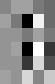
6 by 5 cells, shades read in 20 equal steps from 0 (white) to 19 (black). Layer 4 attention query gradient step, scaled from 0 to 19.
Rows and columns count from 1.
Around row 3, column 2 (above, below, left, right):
10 7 8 10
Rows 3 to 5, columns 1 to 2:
8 8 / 8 7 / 8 8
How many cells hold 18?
0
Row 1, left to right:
9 7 7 10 11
